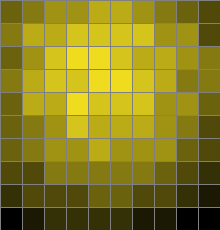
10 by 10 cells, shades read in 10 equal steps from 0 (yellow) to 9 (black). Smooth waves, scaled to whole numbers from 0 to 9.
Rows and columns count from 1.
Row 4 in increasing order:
0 0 1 1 1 2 2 4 4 4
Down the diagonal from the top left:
5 2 1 1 1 2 3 5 7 9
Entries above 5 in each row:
1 1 0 0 0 1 1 4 8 10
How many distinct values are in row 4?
4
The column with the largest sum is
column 10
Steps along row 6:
down down down up same same up up up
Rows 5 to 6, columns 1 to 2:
5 2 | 5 4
